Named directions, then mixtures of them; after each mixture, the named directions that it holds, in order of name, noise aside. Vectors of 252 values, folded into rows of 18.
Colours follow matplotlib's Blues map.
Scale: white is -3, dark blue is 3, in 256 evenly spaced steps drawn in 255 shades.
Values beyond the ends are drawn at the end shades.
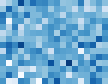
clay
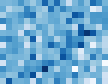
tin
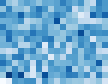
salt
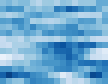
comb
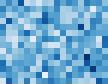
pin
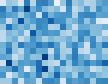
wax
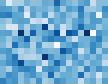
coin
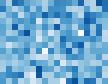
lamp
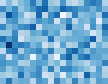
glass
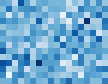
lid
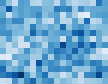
comb, lid, salt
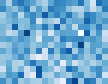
lamp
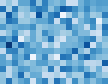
glass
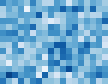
comb, pin, wax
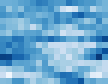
comb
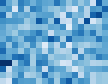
comb, lid, salt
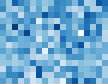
lamp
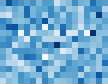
coin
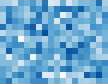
comb, glass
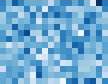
lamp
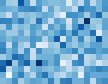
lid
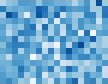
coin, glass, lamp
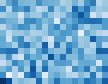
salt
